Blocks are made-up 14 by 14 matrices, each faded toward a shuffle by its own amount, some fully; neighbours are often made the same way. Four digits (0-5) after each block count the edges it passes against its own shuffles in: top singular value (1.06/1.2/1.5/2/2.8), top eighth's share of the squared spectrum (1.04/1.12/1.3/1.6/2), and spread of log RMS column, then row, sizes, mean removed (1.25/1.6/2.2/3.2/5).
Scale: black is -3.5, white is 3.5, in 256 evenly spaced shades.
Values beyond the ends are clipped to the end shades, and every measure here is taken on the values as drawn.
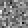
0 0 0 0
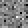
1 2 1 0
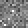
0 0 0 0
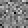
0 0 0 0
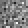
1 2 0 1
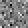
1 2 0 0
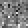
1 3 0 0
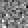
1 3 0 0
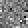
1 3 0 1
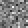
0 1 0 0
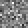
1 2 0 0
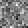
1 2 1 0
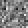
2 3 0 1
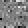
2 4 0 1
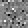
0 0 0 0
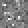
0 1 0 0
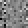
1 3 2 0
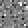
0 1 0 0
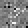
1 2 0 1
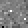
0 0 0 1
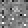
1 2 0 0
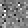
1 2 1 0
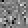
1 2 0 0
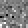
1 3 0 0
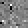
1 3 1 0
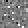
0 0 0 0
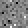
0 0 0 0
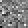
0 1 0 0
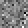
1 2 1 0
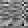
3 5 2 1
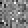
1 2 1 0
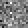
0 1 1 0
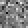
2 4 1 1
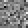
0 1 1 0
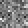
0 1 0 0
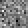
0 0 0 0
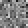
2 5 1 2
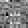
3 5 1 2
